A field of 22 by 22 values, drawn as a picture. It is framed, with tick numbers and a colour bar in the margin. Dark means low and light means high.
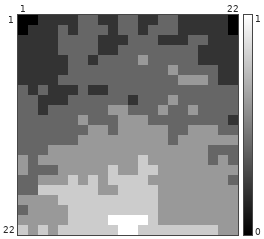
The ninth with the highest average is the bottom middle. There are no regular stripes. Overall the values sit about 50% of the way up the scale. The bottom right is the smoothest part. There is an overall slope up to the bottom. The top left is the ninth with the lowest average.
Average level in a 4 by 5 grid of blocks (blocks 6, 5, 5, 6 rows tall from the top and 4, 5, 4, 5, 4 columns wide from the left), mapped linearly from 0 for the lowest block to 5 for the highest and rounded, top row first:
0 1 1 1 0
1 1 2 2 2
2 3 3 3 3
3 4 5 4 3
